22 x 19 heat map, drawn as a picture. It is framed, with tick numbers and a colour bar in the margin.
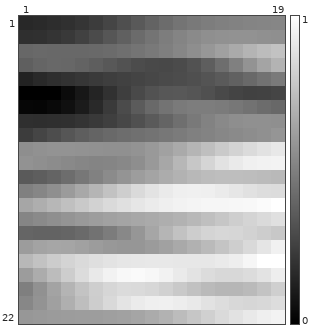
The ninth with the lowest average is the top left. Streaks run across, left to right. The ninth with the highest average is the bottom right. The field climbs toward the bottom right.
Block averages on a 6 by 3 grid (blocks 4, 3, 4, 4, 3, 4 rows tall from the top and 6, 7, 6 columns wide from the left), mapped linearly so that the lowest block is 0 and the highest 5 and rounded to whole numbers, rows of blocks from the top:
1 2 3
0 1 2
2 3 4
3 4 5
3 4 5
4 5 5
